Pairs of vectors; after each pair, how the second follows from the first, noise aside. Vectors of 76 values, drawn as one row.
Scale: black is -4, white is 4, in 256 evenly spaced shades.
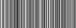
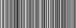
copied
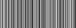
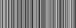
copied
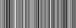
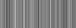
shrunk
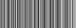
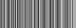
copied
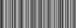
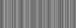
shrunk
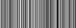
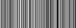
copied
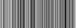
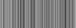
shrunk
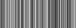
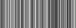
copied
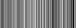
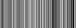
copied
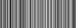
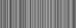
shrunk
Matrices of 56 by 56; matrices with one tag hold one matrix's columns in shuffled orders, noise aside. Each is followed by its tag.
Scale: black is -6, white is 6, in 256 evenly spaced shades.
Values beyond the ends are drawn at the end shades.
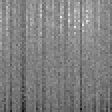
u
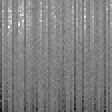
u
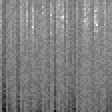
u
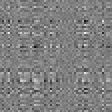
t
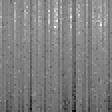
u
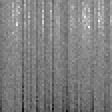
u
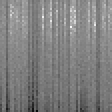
u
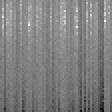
u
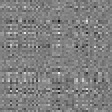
t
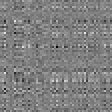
t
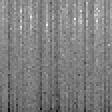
u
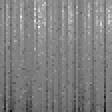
u
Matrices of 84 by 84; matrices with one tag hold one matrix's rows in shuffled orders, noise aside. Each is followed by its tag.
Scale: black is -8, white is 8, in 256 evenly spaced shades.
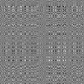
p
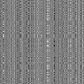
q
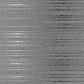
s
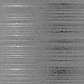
s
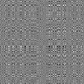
p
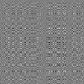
p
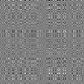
p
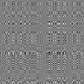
p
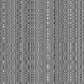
q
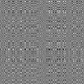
p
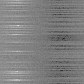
s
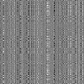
q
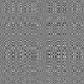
p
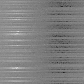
s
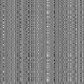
q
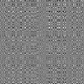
p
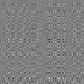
p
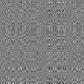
p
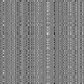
q
